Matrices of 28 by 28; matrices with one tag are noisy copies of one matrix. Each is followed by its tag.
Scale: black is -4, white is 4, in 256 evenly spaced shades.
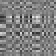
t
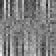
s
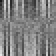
s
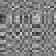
t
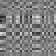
t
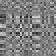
t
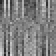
s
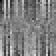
s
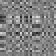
t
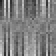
s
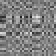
t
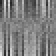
s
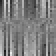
s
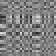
t
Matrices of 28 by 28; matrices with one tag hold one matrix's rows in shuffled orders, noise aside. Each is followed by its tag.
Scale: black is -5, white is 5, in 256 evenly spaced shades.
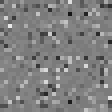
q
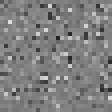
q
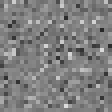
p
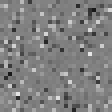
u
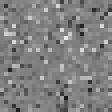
p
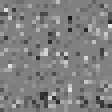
q
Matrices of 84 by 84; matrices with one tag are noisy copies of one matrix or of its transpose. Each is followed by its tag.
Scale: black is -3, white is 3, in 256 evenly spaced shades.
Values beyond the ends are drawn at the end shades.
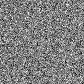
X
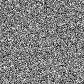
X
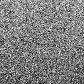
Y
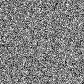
X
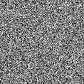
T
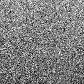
Y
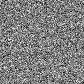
X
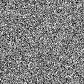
T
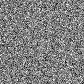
X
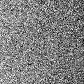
Y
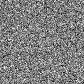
X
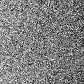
Y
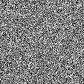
T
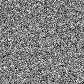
X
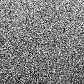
Y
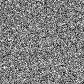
X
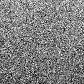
Y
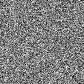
T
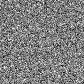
X
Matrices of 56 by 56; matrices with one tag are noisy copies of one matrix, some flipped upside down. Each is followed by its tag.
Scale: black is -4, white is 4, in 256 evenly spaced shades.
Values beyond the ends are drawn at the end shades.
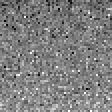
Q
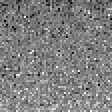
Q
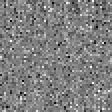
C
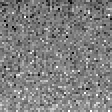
Q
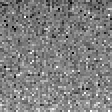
Q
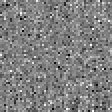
C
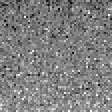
Q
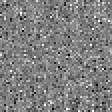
C
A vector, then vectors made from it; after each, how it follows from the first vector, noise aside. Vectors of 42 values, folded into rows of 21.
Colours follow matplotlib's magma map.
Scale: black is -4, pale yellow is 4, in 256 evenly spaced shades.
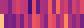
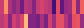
wrapped around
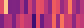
wrapped around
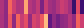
wrapped around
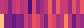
copied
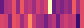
wrapped around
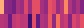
wrapped around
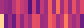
copied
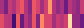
wrapped around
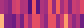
copied
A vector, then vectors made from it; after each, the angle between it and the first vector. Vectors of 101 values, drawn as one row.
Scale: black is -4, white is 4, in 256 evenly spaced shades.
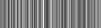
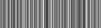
nearly parallel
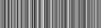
nearly parallel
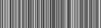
partly opposed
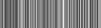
orthogonal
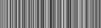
nearly opposite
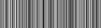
partly opposed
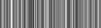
partly opposed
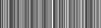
orthogonal
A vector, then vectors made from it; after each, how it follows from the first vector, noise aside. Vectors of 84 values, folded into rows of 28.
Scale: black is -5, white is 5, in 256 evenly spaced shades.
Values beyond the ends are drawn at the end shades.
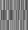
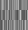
reversed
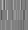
partly zeroed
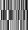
scaled up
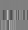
partly zeroed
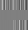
partly zeroed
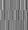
partly zeroed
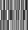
scaled up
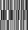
scaled up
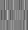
partly zeroed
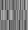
negated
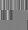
partly zeroed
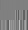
partly zeroed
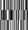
scaled up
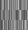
reversed
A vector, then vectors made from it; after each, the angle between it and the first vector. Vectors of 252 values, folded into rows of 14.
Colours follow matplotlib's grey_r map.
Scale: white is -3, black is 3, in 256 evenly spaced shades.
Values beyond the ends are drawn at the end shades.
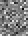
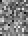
partly opposed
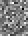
nearly parallel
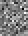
nearly parallel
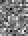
orthogonal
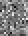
orthogonal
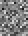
nearly parallel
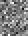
nearly parallel
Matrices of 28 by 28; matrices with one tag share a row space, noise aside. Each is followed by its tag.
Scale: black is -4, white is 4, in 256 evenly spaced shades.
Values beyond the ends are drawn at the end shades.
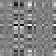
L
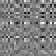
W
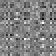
W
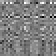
W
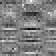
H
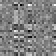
L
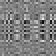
W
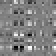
L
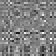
W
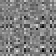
W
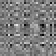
W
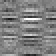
H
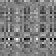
W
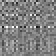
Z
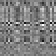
W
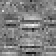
H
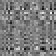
W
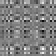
W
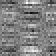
H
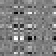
L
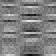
H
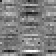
H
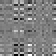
L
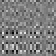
Z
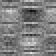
H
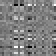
L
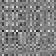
Z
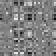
L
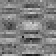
H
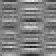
H
